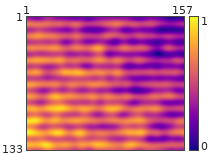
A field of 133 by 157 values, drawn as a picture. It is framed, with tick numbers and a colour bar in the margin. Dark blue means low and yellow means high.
Values rise toward the bottom left. The values follow a bell shape. Horizontal stripes repeat 11 times down the table. There are no lone odd cells. The top right is the ninth with the lowest average. The bottom left is the ninth with the highest average.
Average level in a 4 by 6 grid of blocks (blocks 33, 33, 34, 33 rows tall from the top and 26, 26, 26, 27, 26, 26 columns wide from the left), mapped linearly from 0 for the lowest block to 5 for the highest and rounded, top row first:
322210 / 333211 / 443322 / 544332
